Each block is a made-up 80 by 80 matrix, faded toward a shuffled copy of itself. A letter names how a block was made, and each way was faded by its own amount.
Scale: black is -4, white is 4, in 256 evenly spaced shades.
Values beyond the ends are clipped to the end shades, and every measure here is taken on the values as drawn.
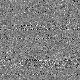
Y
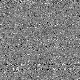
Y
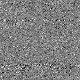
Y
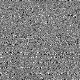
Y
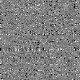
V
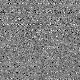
Y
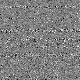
Y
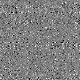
V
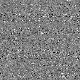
Y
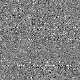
Y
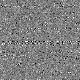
Y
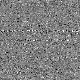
Y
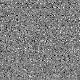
Y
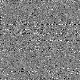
Y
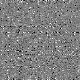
V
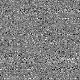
Y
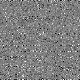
V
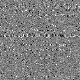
V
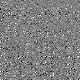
V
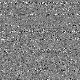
Y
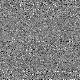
Y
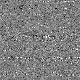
Y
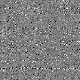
V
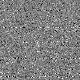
Y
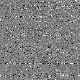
V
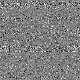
Y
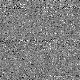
Y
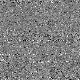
Y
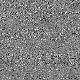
Y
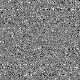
Y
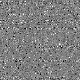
V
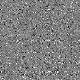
V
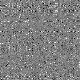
V
